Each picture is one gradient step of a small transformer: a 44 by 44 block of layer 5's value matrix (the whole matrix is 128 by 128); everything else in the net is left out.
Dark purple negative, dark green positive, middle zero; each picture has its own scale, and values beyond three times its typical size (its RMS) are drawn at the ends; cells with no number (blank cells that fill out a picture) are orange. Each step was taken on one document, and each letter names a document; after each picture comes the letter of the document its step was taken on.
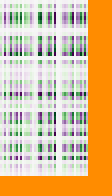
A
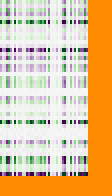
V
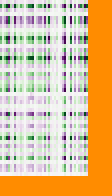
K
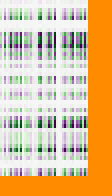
A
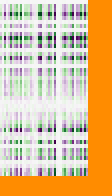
A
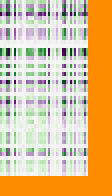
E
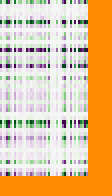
V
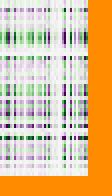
K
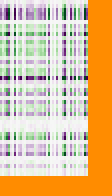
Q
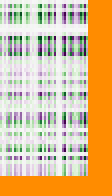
A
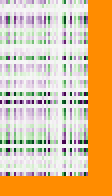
K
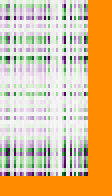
K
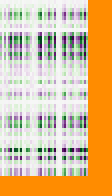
A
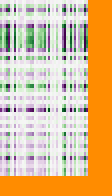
K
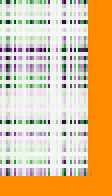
V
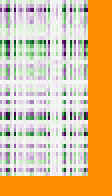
Q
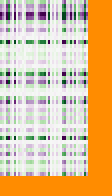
E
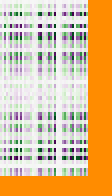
A
